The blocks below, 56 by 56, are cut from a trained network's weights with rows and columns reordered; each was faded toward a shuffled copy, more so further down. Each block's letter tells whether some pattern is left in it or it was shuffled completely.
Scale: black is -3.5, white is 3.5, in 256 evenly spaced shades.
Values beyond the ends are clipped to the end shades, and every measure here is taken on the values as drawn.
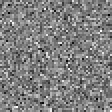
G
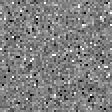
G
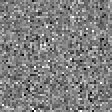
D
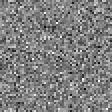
D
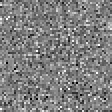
D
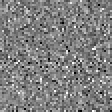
D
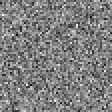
G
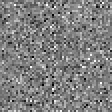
D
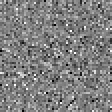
D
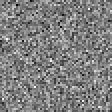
G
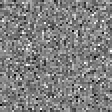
G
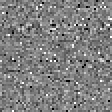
D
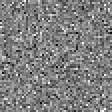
G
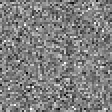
D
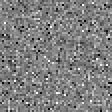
G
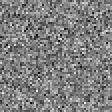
G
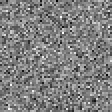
G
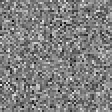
D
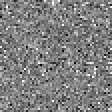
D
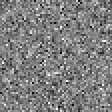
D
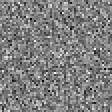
G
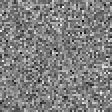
G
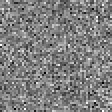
G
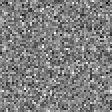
G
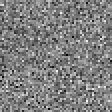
D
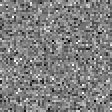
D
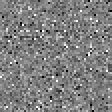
D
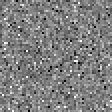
G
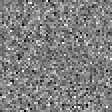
G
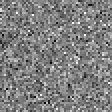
G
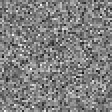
G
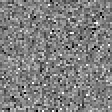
G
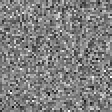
G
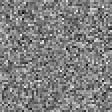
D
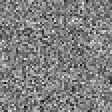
D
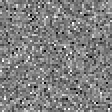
G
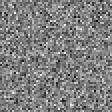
G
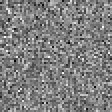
D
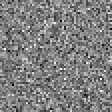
D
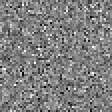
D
